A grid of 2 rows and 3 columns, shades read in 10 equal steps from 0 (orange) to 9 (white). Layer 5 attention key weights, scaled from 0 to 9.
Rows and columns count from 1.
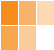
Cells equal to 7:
0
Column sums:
2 8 15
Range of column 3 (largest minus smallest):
3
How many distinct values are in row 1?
3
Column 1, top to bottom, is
0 2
